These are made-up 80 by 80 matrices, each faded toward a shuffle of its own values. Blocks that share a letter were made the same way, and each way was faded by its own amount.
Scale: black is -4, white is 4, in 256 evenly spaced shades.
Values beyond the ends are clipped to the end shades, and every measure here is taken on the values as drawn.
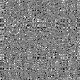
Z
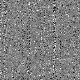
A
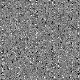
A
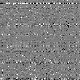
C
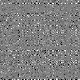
C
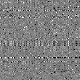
C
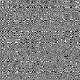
C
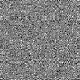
Z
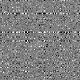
C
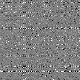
C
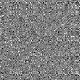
Z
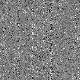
A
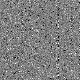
A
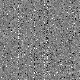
A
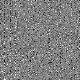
A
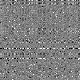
C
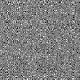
Z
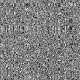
Z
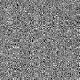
Z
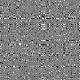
C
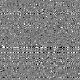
C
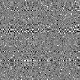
C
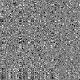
Z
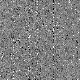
A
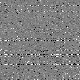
C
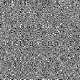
Z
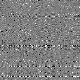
C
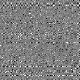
C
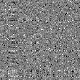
Z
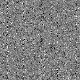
A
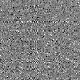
Z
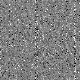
A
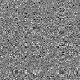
Z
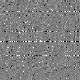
C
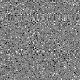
Z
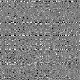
C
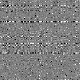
C
